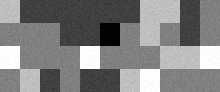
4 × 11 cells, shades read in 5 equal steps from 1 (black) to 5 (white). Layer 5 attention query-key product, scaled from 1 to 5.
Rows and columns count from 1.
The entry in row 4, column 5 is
2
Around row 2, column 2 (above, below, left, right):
2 3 3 3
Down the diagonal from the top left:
4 3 3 3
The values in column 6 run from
1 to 3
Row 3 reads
5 3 3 3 5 3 3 3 4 4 5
